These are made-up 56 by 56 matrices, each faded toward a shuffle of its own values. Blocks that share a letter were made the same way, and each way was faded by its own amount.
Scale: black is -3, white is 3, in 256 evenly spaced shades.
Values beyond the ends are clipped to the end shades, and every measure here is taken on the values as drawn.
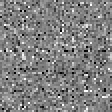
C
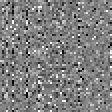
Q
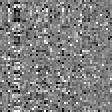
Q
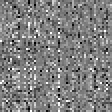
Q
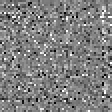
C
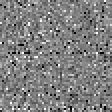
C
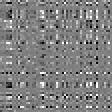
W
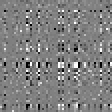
W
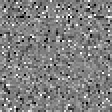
C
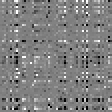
W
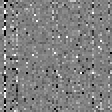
Q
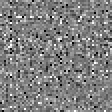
C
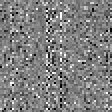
Q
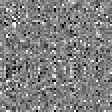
Q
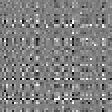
W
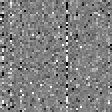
Q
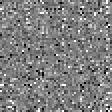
C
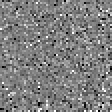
C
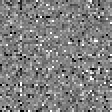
C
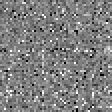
C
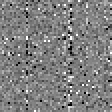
Q
